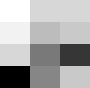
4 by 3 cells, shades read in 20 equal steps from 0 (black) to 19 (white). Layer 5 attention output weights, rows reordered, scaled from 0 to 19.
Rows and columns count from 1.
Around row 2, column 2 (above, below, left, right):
16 9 18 15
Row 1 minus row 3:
3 7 12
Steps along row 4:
up up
